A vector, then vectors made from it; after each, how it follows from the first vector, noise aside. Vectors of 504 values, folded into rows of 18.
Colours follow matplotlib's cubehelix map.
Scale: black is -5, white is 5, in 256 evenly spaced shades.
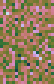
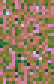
copied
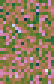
reversed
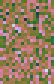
reversed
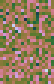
reversed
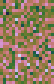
negated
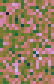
sign-scrambled
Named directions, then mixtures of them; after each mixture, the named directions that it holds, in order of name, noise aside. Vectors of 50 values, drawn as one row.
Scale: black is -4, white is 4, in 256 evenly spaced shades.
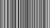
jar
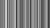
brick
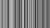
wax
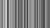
brick, jar, wax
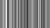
brick, jar, wax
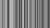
brick, wax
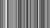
brick, jar, wax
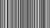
brick, jar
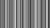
brick, wax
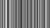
brick, jar, wax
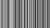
wax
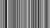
brick, jar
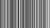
jar, wax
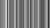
brick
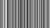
brick, jar, wax
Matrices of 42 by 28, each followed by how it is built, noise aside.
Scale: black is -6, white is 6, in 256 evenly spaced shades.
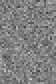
noise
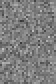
noise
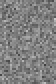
noise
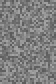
noise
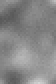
smooth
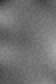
smooth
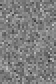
noise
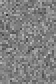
noise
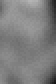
smooth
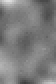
smooth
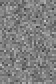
noise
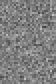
noise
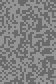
noise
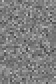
noise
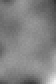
smooth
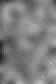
smooth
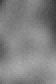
smooth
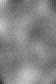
smooth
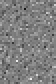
noise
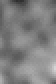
smooth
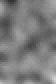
smooth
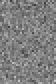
noise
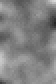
smooth
